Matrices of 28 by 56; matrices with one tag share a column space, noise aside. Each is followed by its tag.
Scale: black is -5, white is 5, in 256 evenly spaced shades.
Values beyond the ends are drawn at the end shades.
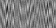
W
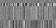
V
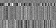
V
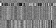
V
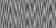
W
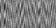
W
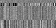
V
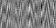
W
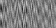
W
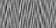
W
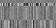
V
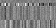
V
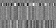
V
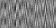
W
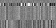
V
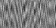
W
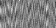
W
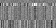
V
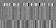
V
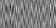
W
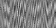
W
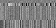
V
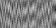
W
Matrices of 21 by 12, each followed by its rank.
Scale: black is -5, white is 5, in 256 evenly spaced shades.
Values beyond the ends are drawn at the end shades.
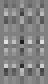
one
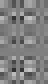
one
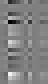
one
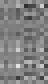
two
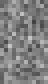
full rank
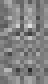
two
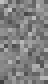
full rank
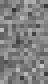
full rank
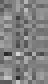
two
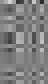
one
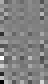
two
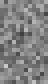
full rank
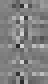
two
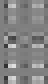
one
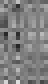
two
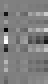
one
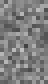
full rank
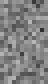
full rank
